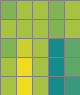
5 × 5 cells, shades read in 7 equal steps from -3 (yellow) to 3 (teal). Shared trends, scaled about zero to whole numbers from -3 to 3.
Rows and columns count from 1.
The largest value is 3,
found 3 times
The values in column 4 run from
0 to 3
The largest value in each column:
0 -1 -1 3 2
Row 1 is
0 -1 -1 0 -1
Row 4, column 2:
-3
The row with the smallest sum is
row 2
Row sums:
-3 -4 1 -1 0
